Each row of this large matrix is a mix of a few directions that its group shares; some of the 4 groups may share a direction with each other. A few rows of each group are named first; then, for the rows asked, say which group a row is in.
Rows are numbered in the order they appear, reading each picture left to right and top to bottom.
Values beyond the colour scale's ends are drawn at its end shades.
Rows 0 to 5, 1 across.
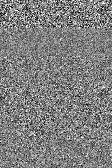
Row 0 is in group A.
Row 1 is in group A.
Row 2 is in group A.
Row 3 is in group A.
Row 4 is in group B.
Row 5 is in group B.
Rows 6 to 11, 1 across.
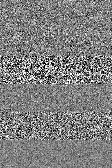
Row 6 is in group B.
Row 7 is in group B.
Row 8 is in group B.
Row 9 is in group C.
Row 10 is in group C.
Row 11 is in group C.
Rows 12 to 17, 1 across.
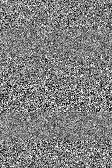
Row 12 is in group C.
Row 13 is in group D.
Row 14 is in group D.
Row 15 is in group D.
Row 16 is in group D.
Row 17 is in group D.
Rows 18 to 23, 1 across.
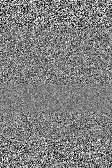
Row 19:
A
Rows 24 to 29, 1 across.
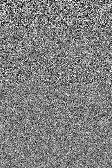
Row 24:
A
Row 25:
C
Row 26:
C
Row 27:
D
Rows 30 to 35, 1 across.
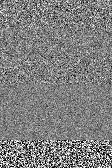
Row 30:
D
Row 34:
B
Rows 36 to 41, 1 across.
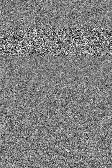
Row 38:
A
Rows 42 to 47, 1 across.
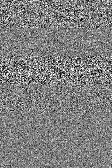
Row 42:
D
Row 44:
D
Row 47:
C
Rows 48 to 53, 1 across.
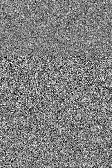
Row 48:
C
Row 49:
D
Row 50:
A
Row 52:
D
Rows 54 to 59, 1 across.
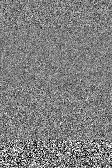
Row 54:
A
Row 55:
A
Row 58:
A
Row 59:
C
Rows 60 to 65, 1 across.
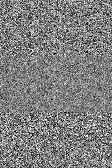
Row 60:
D
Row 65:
B
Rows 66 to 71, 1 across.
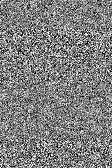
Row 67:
B
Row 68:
C
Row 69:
D
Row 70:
D
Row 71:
D
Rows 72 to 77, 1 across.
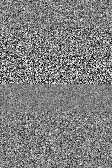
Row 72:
D
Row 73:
C
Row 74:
B
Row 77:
B
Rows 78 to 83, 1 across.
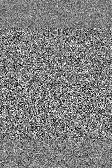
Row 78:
D
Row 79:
B
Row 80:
C
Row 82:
B
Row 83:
C
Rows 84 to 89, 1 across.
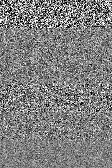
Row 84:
A
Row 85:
B
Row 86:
D
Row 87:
D
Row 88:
B
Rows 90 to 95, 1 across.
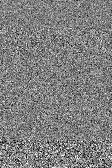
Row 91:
B
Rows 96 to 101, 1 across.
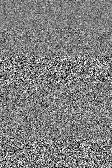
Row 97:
A
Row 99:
D
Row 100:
C
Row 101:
C
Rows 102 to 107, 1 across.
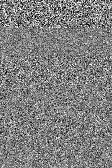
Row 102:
A
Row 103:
D
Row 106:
A
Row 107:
B
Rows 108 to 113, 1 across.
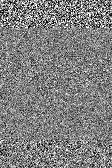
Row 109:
D
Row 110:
D
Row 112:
C
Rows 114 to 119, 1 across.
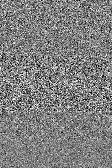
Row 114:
C
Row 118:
B
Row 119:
C
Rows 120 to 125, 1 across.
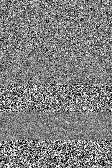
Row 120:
D
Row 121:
D
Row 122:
D
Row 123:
C
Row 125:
A
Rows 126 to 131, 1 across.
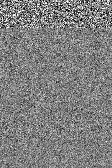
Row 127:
A
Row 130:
D
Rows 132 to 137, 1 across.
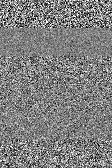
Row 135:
D
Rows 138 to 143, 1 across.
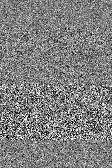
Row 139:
D
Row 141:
B
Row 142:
D
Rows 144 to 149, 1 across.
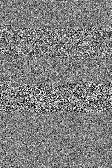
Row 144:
C
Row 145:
B
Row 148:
C
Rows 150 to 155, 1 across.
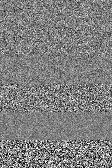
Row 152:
D
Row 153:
D
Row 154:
A
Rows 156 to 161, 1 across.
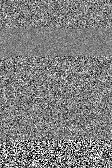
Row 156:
C
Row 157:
D
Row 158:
A
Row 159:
B
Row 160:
B
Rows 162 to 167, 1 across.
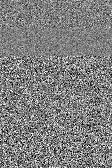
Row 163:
B
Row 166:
D
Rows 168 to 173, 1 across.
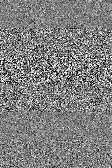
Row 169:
D
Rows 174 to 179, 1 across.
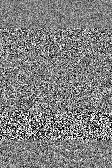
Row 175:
A
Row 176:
C
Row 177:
B
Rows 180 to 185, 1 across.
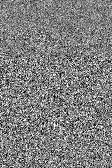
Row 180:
D
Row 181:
B
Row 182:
A
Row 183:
D
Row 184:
D
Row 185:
B
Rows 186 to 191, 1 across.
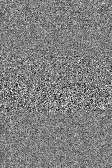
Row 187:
D
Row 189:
A
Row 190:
A
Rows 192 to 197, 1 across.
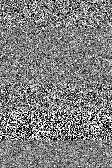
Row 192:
C
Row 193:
C
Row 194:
B
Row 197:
D
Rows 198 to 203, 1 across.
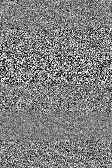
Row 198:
D
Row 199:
D
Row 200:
A
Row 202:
D
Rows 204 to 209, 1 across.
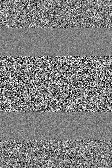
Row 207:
C
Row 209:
B
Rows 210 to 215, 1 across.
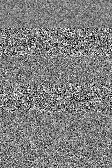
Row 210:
B
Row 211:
D
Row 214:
B
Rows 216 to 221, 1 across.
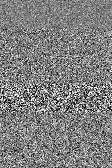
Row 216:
C
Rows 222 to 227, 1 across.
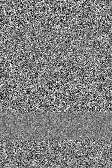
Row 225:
D
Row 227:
B
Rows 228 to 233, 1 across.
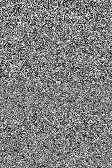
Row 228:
B
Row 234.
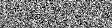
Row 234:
B
